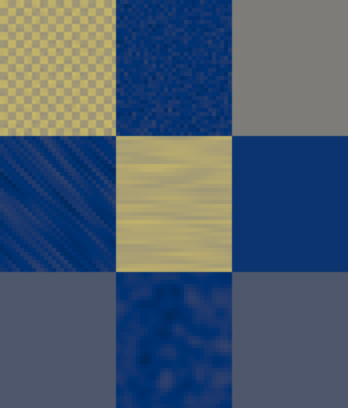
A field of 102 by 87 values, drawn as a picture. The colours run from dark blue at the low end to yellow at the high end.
The table splits into 3 rows of 3 panels. Panel 1,1: high, checkered. Panel 1,2: very low, fine-grained, faint in contrast. Panel 1,3: middling, flat. Panel 2,1: very low, slanting down to the right, faint in contrast. Panel 2,2: high, streaked across, faint in contrast. Panel 2,3: very low, flat. Panel 3,1: low, flat. Panel 3,2: very low, blotchy, faint in contrast. Panel 3,3: low, flat.
